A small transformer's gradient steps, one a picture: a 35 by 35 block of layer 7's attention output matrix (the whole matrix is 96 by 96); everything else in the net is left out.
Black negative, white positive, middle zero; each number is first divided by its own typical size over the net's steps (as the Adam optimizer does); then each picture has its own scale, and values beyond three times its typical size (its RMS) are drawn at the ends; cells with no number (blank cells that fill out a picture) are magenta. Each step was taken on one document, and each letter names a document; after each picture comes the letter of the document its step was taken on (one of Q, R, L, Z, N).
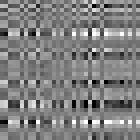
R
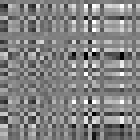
R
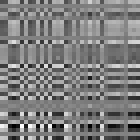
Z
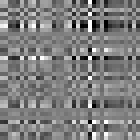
R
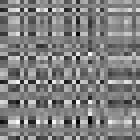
Z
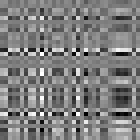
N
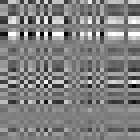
Z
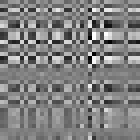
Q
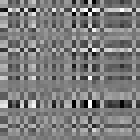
R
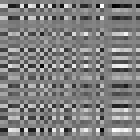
N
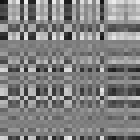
Z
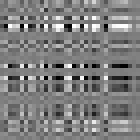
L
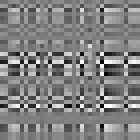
Q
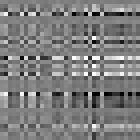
R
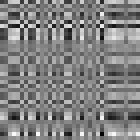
Z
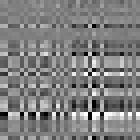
R
